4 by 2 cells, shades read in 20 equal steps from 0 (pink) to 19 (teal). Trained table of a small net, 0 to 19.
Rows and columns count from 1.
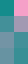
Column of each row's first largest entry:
1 1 2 2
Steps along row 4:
up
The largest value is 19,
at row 1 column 1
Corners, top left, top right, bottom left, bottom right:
19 0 12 16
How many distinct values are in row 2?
2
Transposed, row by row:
19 15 11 12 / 0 7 15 16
